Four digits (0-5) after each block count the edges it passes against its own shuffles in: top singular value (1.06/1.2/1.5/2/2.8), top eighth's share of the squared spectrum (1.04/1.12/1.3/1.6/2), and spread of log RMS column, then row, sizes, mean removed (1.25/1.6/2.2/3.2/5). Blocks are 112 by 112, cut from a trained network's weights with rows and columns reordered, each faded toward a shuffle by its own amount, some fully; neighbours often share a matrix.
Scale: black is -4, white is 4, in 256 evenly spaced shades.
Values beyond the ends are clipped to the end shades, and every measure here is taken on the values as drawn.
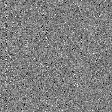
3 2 2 0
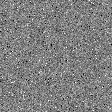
0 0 0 0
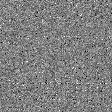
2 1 0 1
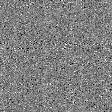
2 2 0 2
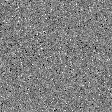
0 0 0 0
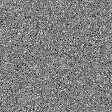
2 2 0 1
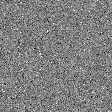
0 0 0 0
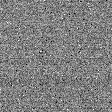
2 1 0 0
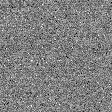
1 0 0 0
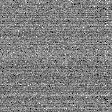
4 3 2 1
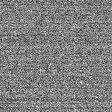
3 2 0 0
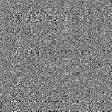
4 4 3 3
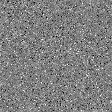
2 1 0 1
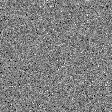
2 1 0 0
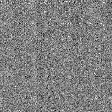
3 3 1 2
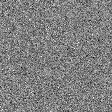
0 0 0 0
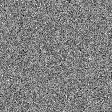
1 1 0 0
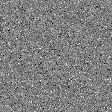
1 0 0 0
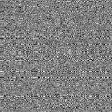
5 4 0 4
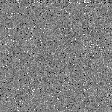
3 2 1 2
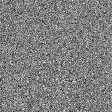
2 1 0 1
